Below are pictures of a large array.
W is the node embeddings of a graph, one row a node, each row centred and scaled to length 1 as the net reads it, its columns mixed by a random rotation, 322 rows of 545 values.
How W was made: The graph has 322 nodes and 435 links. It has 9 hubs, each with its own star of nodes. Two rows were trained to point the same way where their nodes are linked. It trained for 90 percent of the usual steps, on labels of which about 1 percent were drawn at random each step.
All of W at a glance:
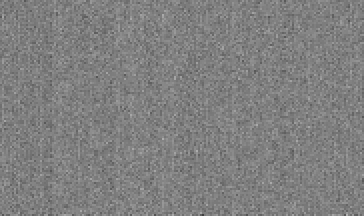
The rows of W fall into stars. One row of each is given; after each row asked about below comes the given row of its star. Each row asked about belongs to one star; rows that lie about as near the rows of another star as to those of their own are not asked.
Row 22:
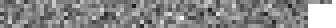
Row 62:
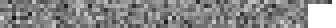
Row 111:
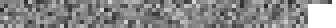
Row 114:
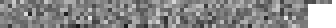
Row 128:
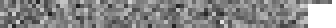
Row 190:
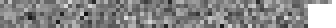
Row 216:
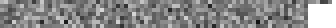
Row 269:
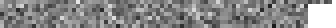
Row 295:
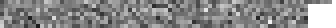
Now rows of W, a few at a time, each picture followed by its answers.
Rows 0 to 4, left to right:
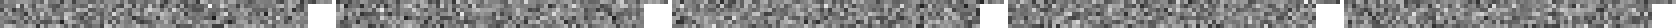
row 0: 295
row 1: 190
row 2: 269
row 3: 111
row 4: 295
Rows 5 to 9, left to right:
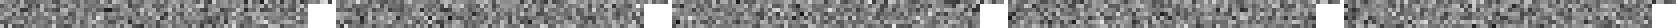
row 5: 62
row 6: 62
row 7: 216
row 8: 216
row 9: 216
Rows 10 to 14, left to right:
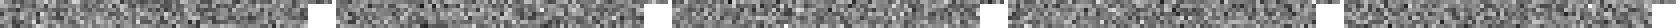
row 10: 269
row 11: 295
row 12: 111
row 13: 216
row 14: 128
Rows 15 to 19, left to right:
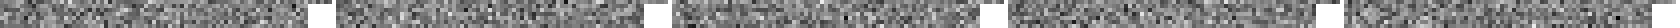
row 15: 62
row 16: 295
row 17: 62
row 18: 216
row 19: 22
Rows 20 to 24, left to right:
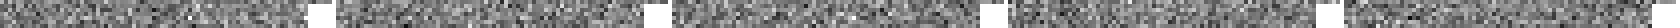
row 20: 128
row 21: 114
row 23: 114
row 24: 22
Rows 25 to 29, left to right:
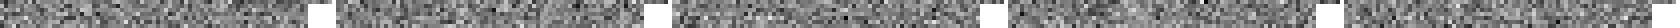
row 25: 22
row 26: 111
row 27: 62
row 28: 111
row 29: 295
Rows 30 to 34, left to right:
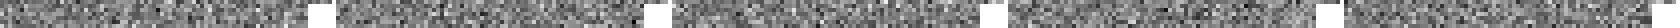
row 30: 111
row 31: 216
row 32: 114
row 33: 111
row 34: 295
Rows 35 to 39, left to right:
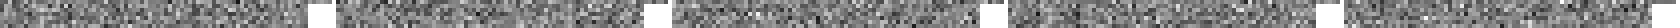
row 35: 190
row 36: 111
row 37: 62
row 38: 114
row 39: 111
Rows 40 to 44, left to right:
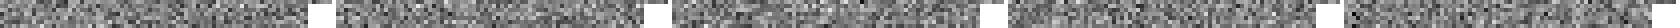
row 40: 269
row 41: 269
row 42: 114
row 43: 62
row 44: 114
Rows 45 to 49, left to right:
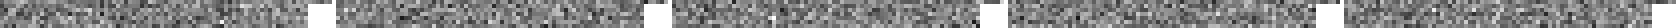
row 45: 128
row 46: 22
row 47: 128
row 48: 269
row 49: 114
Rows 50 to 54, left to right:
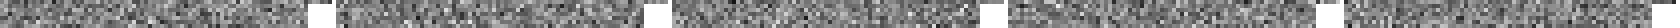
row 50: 114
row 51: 216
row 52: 295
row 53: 22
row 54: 111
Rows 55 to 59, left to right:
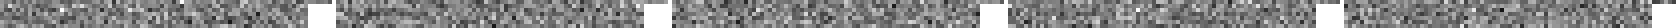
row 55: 269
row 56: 128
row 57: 216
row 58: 114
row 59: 111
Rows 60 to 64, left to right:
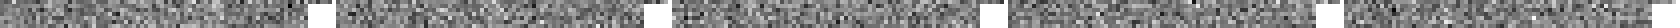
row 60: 111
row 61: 295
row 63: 190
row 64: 128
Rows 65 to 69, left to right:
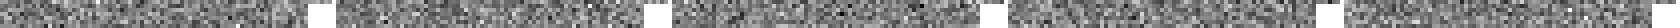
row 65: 128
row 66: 190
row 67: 111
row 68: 216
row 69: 128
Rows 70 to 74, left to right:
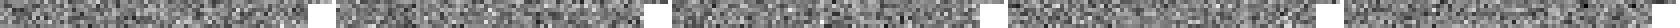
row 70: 295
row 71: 114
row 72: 128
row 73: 295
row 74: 111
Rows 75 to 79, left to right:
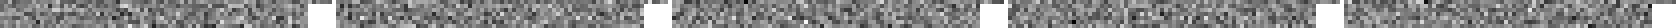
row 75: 190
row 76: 22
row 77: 216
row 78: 216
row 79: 269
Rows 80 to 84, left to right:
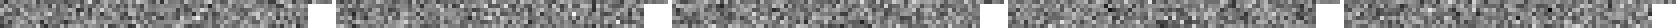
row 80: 216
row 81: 295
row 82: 269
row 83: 269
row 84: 128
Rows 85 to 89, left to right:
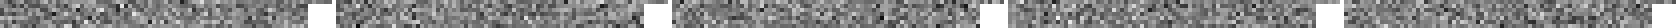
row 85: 22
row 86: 128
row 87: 62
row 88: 190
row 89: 269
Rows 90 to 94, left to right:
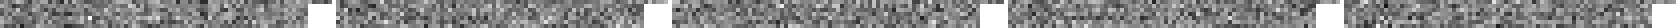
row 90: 114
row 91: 22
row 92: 62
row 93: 22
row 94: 128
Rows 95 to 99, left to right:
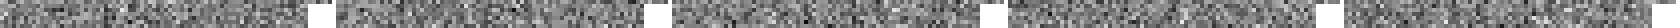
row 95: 62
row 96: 216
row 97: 269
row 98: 190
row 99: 128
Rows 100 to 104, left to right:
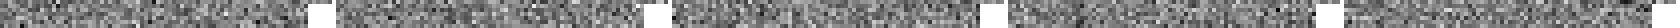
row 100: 216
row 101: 62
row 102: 216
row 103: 114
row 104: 22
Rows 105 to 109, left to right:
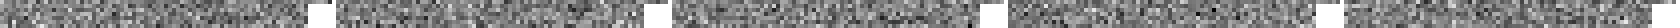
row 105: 269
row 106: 216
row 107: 269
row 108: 128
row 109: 269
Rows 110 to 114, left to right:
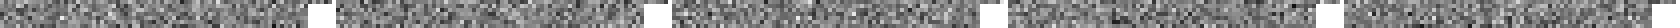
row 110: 216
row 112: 190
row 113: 22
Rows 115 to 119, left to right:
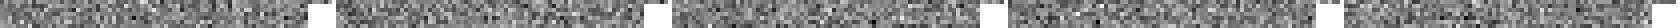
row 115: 295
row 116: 295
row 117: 114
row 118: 295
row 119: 216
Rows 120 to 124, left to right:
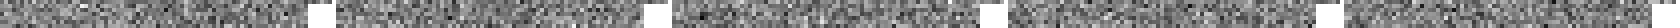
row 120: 269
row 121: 190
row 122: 128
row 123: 269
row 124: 62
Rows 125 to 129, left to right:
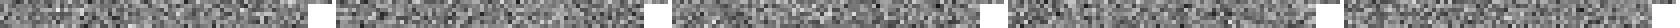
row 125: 190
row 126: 22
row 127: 114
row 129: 190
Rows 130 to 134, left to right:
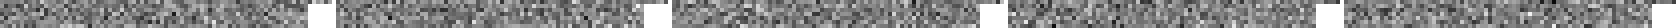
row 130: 22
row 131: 62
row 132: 22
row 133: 128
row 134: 62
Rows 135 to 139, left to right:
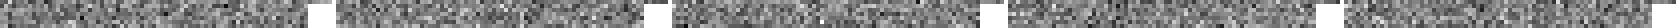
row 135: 190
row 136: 111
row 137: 114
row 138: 190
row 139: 62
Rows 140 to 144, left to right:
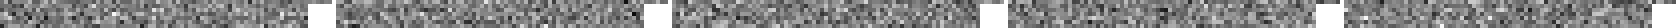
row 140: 295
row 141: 62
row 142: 22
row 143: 111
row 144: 216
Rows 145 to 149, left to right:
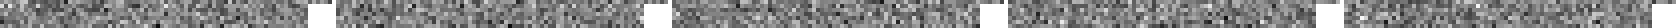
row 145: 62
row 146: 128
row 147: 62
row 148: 114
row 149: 216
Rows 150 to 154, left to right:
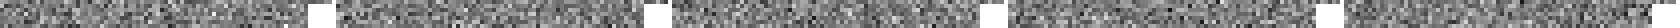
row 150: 114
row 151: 62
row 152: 190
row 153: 62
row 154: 111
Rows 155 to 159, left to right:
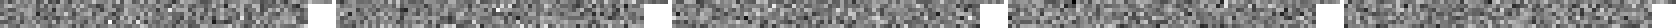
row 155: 269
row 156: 111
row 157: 22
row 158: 216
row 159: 190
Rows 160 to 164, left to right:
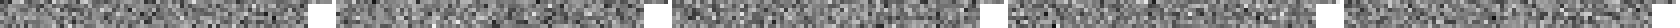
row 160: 22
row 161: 269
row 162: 295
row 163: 128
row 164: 22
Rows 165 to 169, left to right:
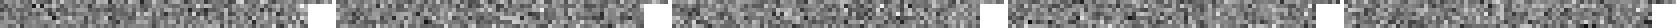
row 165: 128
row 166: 295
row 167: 295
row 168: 216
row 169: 114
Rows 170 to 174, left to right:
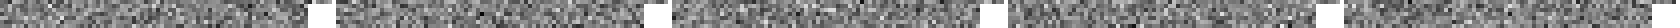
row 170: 22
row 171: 22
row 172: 216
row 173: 128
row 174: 111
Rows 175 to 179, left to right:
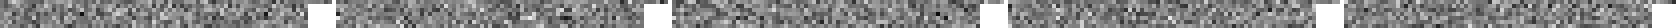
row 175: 295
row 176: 269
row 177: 22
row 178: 190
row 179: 62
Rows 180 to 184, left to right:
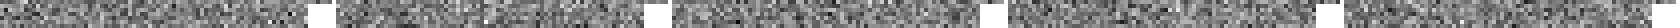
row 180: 128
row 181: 114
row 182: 216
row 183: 111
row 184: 128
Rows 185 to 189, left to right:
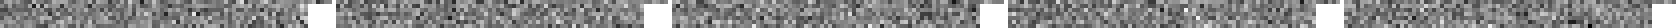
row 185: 128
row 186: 190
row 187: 22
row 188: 128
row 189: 269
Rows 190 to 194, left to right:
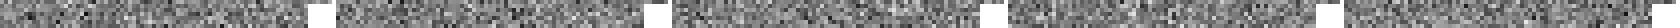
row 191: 216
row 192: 295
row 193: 111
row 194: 111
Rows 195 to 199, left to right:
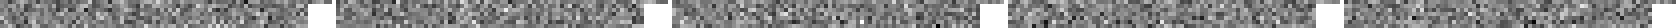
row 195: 62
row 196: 111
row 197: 295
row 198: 22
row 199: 269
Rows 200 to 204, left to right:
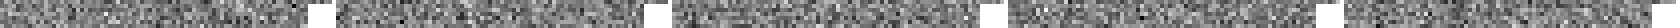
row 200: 269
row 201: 216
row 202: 62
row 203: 295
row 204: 190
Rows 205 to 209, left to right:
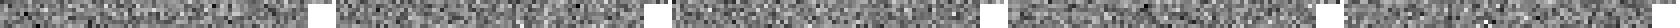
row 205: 295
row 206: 111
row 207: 295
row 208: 62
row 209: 22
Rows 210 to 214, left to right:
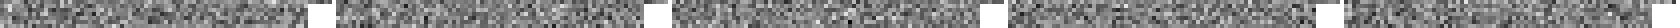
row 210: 111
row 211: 22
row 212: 190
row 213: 62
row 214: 62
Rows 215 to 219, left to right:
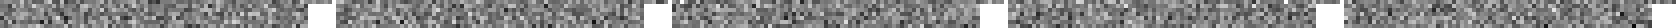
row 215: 216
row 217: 190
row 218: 62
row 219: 62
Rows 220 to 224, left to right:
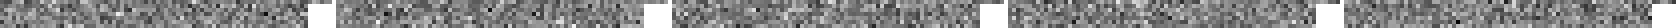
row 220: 22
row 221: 128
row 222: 114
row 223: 216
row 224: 111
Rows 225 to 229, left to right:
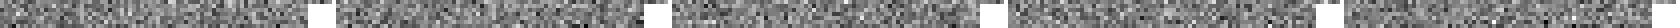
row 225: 114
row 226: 114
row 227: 128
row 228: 295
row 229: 114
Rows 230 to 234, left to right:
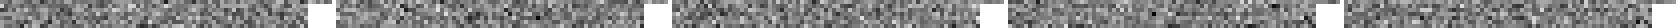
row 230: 114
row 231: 22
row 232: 128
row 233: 114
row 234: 128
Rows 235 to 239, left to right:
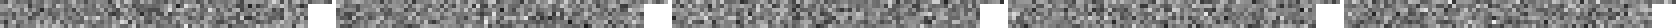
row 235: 111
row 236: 114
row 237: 216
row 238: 62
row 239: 114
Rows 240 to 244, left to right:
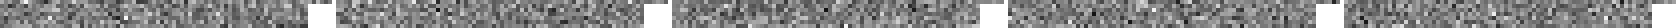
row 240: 190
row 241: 269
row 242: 111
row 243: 190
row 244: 190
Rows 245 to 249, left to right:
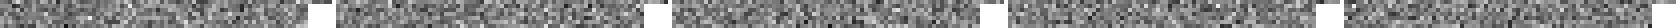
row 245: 111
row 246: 62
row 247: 269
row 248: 190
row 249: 22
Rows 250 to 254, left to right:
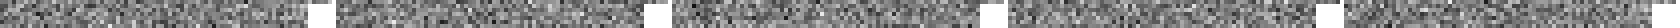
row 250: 128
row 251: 22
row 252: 190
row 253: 62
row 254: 128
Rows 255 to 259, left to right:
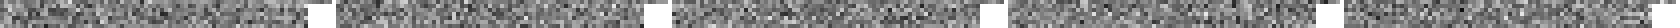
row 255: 128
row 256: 128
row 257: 269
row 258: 269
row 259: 190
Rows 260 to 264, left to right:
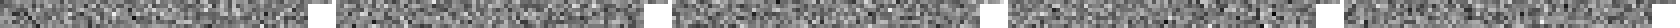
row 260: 295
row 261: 269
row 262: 22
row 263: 22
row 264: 216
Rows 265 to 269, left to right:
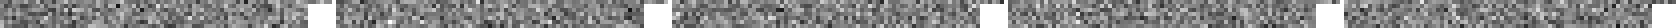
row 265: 114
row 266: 22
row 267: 62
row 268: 295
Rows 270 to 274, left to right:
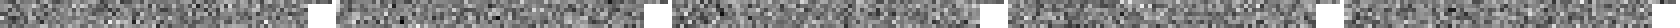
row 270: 269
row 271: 216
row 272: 128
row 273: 114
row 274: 62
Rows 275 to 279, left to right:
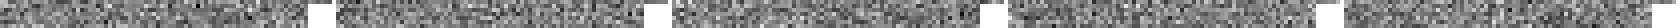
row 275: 269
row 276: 216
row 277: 269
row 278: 128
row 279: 114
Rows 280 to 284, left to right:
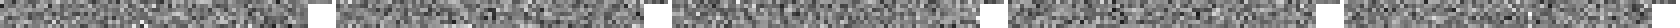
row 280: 190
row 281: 111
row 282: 128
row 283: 111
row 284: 62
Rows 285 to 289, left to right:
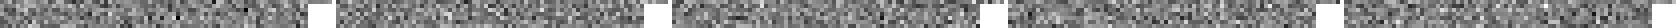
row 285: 216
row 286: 295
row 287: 22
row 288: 62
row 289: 22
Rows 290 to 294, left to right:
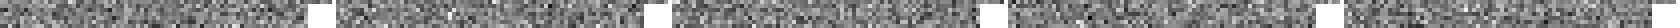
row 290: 62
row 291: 295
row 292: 62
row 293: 190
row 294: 114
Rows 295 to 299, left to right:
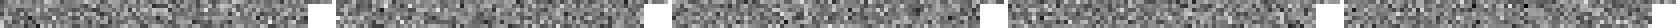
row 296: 22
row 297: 216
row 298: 190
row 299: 269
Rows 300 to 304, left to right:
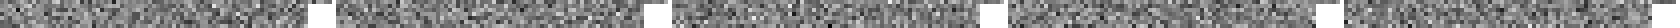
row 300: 269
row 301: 295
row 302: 128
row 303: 128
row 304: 111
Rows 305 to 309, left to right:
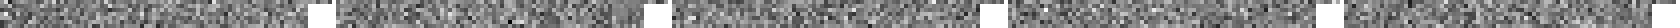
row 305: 62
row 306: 295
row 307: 216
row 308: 295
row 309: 216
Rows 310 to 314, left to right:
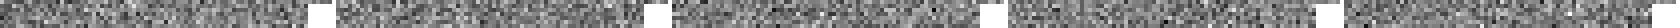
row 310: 216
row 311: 111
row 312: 190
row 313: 128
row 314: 295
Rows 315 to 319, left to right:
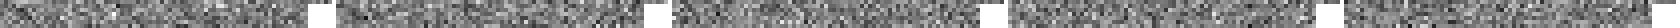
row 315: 295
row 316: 295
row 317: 269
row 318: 111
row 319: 111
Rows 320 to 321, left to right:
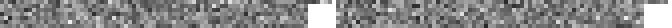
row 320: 269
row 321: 190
